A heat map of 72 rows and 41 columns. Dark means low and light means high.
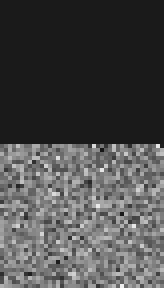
The table splits into 2 rows of 1 panel. Panel 1,1: very low, flat. Panel 2,1: middling, fine-grained, strong in contrast.
